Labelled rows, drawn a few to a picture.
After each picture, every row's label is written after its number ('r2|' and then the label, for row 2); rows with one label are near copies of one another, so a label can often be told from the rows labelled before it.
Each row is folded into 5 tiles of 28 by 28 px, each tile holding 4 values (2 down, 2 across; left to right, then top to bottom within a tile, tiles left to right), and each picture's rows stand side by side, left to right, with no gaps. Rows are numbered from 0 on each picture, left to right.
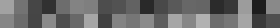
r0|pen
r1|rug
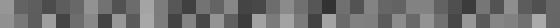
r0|pen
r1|pen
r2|pen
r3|pen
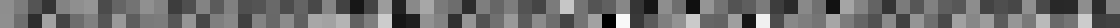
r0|pen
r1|pen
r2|rug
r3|pen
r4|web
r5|web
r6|pen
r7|rug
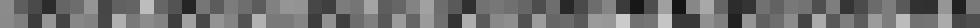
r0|pen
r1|pen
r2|pen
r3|pen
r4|rug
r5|pen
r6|rug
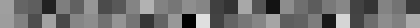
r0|pen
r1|web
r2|web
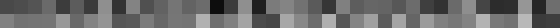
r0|rug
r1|rug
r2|pen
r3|rug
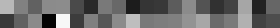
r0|web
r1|rug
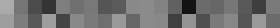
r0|pen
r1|pen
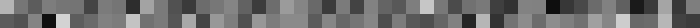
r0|web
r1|pen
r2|pen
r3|web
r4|rug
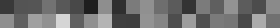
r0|rug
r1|pen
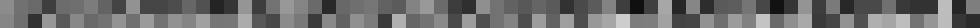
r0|pen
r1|rug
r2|pen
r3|pen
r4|rug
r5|rug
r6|rug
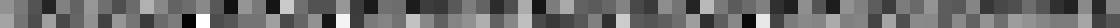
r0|pen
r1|web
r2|web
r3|rug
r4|web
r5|web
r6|pen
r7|rug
